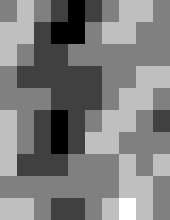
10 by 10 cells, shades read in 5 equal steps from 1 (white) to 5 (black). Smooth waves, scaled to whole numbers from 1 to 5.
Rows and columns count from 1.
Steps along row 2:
same up up same down down same up same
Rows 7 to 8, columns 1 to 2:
2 3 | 2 4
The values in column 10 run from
2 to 4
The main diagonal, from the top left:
3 2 4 4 4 3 2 2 2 3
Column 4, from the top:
4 5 4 4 4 5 5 4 3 4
